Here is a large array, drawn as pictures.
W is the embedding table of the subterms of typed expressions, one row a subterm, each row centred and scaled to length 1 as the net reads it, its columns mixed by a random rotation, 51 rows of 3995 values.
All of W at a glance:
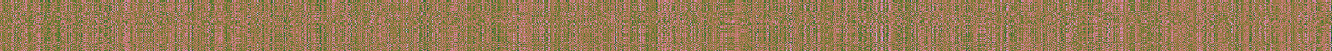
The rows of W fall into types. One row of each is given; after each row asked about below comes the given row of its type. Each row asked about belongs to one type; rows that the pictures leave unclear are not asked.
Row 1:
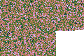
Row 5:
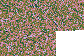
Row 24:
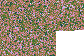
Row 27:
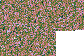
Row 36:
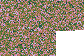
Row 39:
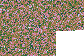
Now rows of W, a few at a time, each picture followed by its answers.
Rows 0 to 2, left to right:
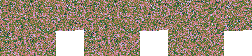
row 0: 1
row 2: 39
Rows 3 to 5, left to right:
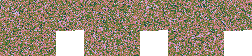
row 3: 36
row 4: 24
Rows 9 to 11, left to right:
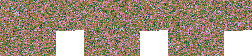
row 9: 36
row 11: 39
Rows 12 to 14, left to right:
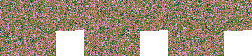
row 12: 1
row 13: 27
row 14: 1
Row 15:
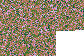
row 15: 39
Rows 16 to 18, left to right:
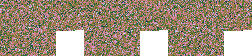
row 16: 39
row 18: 27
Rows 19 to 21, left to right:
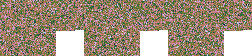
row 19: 27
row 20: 5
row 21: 5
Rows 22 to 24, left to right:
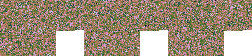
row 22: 39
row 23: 24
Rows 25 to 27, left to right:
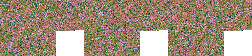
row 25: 5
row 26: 36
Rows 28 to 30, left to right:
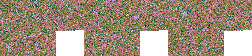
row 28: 5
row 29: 24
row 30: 36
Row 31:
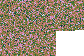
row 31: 24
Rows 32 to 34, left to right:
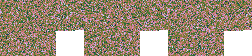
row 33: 5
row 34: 39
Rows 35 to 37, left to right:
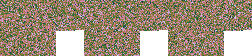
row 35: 5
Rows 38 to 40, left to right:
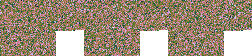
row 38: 27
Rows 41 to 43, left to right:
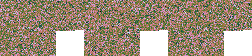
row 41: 36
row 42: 27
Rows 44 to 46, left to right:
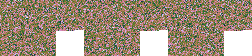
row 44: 1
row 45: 39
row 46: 1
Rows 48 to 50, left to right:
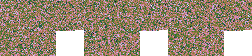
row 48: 36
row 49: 1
